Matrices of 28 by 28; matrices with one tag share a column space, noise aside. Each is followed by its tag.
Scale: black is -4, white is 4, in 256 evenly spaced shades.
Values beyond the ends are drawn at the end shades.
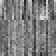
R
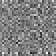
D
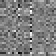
D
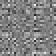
D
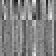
R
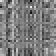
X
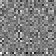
D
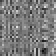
X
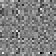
D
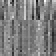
R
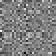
D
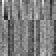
R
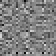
D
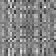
X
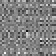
D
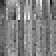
R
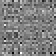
D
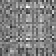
X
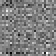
D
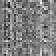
X
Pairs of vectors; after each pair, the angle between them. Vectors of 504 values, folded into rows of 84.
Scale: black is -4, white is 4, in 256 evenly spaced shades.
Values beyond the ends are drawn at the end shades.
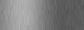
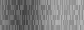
nearly opposite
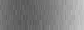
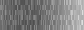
nearly parallel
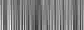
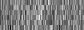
partly opposed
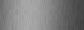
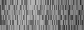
partly aligned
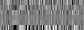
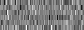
partly opposed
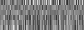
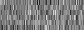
partly opposed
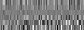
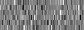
orthogonal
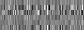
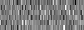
orthogonal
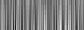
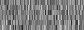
partly aligned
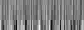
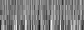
nearly opposite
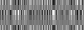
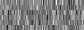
partly aligned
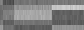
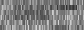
partly opposed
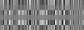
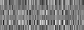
nearly parallel
